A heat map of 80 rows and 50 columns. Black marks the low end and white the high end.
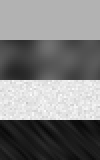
The table splits into 4 rows of 1 panel. Panel 1,1: high, flat. Panel 2,1: low, smooth. Panel 3,1: very high, fine-grained, faint in contrast. Panel 4,1: very low, slanting down to the right, faint in contrast.
